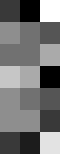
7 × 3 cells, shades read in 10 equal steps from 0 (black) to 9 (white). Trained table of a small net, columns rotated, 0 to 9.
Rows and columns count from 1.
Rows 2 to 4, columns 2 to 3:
4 3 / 4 6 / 6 0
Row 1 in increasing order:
0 2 9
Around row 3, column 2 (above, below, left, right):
4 6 4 6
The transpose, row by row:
2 5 4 7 5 5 2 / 0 4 4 6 4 5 1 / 9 3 6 0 3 2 8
